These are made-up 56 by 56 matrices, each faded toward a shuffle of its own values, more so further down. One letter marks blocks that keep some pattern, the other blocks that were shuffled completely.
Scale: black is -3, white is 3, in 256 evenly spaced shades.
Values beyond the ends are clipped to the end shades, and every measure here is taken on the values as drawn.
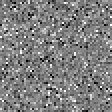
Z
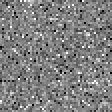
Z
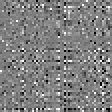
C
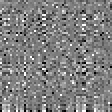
C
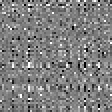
C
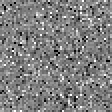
Z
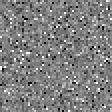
Z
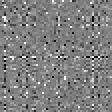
C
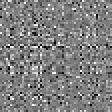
C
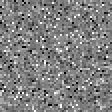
Z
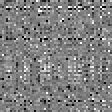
C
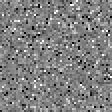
Z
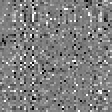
C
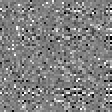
C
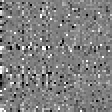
C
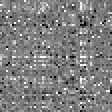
C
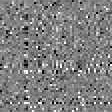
C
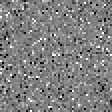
Z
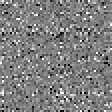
C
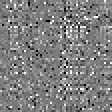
C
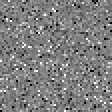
Z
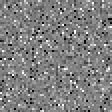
Z
